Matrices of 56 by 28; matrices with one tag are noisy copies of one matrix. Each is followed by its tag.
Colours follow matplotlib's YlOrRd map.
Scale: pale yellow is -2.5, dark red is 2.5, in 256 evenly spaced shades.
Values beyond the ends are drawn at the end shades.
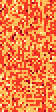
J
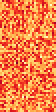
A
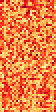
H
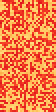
A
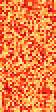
H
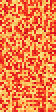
J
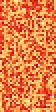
H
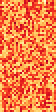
H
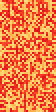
A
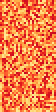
H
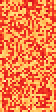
H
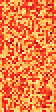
H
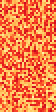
J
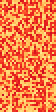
J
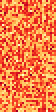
J
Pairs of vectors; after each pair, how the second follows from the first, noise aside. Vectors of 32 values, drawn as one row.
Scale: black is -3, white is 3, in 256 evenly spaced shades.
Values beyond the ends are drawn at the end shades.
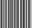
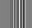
partly zeroed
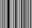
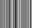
partly zeroed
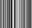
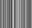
shrunk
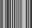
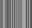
shrunk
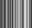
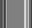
partly zeroed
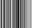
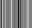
partly zeroed
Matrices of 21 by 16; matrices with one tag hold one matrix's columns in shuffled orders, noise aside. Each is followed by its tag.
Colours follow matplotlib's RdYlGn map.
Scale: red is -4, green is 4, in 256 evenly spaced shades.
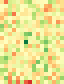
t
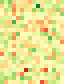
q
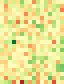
t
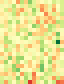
t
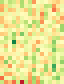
t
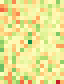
t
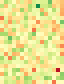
q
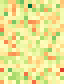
q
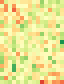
t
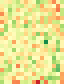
t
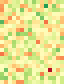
q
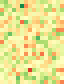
q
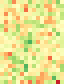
t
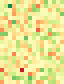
q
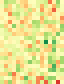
t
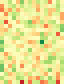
t
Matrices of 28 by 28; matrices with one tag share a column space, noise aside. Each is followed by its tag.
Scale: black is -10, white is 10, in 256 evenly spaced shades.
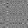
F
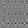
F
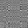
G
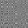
F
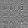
G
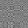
G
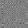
F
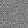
F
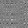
F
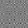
F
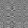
G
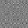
F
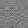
G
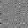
F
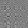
G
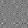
F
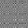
F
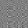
G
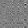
F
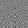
G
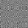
G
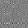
F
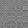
G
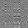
G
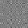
F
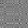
F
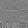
G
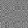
G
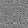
F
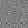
F
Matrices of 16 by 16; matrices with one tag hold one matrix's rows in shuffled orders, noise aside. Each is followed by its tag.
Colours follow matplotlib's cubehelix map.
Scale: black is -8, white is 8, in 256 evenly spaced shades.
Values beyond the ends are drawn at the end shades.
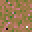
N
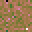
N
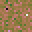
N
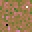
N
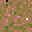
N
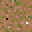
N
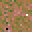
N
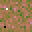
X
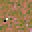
X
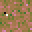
X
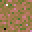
X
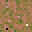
N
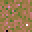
N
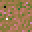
X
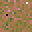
N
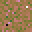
N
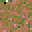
X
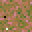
X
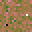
N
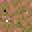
X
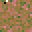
X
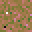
X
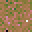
N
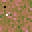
X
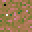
X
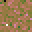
X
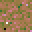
X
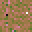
N
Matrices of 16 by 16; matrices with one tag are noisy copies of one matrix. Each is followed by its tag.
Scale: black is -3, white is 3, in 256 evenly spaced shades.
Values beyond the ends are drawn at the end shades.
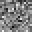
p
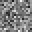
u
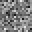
u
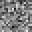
p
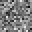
u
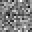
u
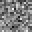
p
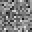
u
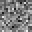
p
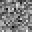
p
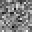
p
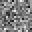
u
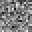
p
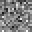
p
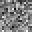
p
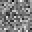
u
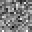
p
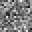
u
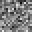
p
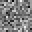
u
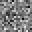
u
